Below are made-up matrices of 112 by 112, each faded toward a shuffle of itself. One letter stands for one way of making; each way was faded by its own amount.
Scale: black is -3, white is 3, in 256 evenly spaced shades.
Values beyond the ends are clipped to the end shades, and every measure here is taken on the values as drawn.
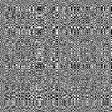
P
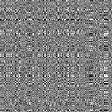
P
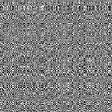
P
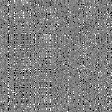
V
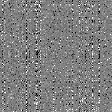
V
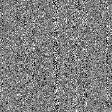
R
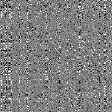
V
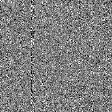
R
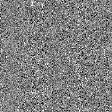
R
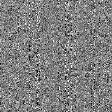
R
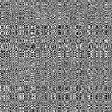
P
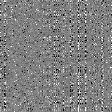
V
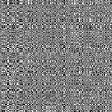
P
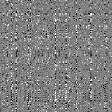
V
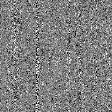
R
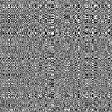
P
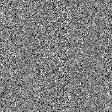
R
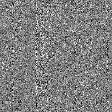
R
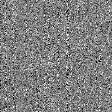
R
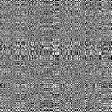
P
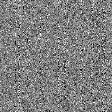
R
